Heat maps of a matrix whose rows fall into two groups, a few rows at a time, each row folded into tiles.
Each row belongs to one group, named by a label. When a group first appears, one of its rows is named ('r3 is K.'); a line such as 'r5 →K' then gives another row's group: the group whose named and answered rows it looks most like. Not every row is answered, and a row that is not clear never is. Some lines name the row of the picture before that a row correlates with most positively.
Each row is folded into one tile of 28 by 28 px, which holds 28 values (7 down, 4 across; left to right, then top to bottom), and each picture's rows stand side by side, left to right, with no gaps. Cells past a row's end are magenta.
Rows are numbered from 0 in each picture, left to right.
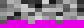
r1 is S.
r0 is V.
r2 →S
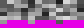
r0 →S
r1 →V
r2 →S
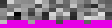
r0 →V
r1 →V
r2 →V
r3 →S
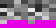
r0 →S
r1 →S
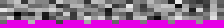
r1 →V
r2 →V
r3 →S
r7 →S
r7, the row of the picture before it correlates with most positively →1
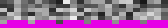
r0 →S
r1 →S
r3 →V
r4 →V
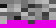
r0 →V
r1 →V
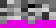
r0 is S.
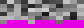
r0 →S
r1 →V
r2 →V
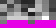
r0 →S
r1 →S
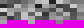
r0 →V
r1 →V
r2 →V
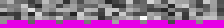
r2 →V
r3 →V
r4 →S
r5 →S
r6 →V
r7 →S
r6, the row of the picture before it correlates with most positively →2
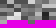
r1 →V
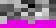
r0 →V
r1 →S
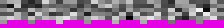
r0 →S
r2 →S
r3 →S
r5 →S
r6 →V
